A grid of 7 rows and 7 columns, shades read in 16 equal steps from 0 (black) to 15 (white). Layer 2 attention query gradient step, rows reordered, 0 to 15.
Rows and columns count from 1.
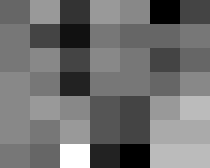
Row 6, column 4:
5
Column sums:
51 50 42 43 36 46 57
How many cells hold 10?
2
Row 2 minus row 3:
0 -4 -3 -1 -1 2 1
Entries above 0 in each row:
6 7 7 7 7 7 6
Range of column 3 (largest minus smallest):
14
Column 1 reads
6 7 7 8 8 8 7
